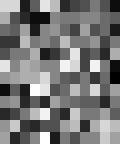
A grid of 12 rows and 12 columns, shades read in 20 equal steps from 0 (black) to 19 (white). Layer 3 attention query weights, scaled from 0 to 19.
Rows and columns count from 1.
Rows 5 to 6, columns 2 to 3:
9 9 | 10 13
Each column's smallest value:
1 3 2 1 1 2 3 5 3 4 3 0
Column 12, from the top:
1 7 2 9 13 1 0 12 9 7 14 12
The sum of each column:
112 105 90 110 129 99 108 124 94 120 100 87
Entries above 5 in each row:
8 9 9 9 8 10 10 10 9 9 9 10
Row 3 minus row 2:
-5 1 9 1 9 1 -1 -4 2 -4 0 -5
